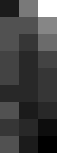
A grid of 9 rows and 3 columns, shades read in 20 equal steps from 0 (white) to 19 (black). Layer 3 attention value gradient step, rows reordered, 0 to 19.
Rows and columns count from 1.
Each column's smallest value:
13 10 0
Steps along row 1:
down down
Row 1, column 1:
17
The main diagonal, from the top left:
17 13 11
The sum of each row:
27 35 39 44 45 47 46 49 49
